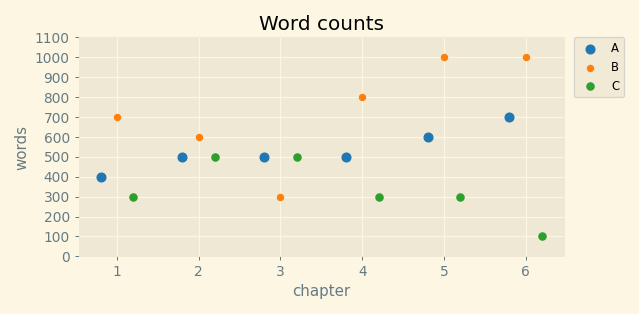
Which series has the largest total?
B
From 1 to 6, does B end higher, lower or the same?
higher
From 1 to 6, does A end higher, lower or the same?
higher
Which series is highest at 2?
B
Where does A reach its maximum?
6
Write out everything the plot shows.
Title: Word counts
x-axis: chapter, ticks 1 2 3 4 5 6
y-axis: words, ticks 0 100 200 300 400 500 600 700 800 900 1000 1100
Legend: A, B, C
Values:
A: 400 500 500 500 600 700
B: 700 600 300 800 1000 1000
C: 300 500 500 300 300 100
